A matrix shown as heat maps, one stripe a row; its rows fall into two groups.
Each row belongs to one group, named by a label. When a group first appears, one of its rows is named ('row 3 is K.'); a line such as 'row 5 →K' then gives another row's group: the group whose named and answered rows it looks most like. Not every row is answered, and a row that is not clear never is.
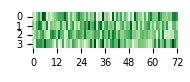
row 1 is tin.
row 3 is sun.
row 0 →sun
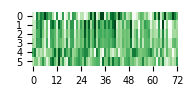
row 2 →tin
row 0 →sun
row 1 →tin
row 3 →tin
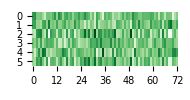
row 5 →tin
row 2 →tin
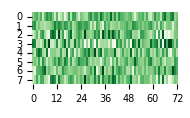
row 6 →sun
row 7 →tin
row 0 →sun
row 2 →tin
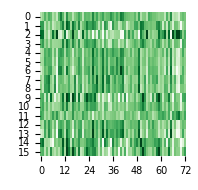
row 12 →tin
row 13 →tin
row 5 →tin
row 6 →tin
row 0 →tin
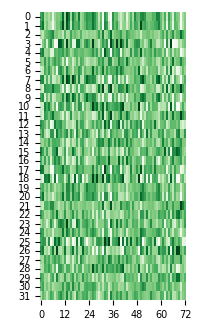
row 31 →tin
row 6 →tin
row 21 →sun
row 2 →sun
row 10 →tin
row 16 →sun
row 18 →tin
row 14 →sun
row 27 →sun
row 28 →tin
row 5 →sun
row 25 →sun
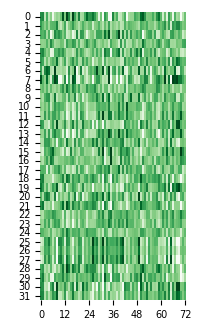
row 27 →tin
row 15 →sun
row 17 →sun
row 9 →tin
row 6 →tin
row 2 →sun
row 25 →tin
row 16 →sun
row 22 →sun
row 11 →sun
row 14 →tin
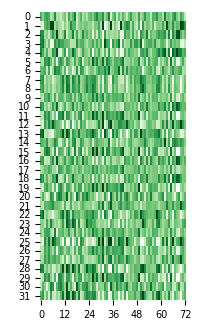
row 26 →tin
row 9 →tin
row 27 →sun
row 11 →tin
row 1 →sun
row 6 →sun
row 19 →tin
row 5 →tin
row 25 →sun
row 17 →tin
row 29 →tin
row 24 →tin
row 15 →tin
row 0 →tin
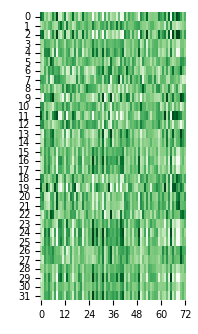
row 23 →tin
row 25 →tin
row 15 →tin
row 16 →tin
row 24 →tin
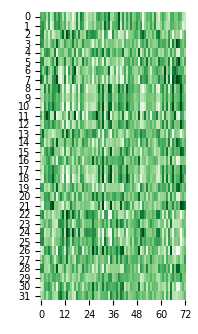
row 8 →sun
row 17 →sun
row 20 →tin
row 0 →sun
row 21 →sun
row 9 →sun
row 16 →tin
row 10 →sun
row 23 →tin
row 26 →tin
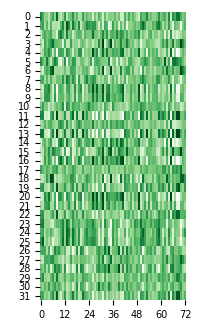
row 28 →sun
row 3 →sun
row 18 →sun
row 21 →tin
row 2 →tin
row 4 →tin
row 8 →tin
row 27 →sun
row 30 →sun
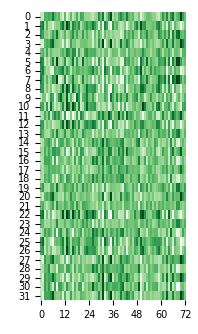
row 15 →sun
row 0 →sun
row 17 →sun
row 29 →sun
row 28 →tin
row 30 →tin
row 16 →tin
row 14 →tin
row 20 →sun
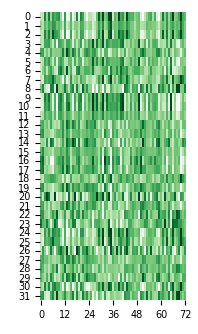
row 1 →sun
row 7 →sun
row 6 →tin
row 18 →sun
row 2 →sun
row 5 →tin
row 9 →tin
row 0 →sun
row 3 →tin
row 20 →tin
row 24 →sun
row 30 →sun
